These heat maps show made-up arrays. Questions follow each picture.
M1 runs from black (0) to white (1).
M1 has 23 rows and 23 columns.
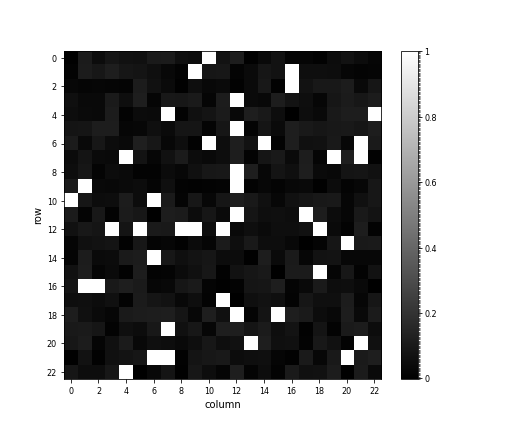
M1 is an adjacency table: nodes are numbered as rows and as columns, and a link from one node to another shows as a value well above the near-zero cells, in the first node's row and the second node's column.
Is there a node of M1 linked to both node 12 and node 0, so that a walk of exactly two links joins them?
no
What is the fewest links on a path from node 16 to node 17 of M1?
5
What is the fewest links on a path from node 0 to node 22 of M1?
6
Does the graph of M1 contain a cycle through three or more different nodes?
no
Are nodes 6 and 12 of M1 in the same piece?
no
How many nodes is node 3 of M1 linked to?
1
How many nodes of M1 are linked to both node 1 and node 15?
0
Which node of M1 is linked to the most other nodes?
node 12
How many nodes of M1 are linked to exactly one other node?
11
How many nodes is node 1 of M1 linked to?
2
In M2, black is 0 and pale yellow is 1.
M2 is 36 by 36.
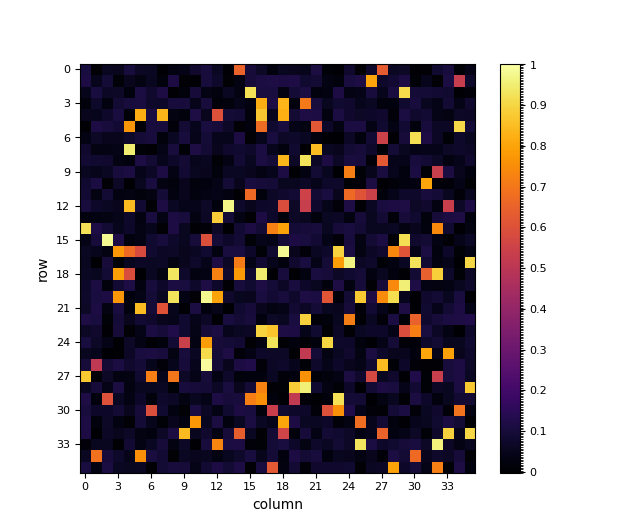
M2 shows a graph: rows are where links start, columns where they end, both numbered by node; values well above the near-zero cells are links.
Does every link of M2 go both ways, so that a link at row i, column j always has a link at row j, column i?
yes
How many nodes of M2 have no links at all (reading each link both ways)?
0
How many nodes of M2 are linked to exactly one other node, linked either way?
2
